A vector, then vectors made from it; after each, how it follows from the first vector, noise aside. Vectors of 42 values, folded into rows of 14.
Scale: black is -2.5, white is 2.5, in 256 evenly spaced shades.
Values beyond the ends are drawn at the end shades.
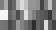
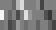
partly zeroed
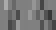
partly zeroed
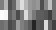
copied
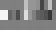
partly zeroed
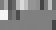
partly zeroed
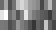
copied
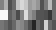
copied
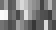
copied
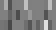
partly zeroed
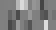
partly zeroed
